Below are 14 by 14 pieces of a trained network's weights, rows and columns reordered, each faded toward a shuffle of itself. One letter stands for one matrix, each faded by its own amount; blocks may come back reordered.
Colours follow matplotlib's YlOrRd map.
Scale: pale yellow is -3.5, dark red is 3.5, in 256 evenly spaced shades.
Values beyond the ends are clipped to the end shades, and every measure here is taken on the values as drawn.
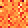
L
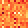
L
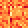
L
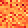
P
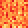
P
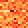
P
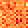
L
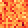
P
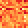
L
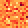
L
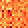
L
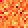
P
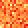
P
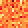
L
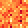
L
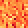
P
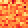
P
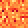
L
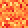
P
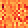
L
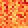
P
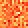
P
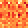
L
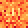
L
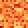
P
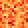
P
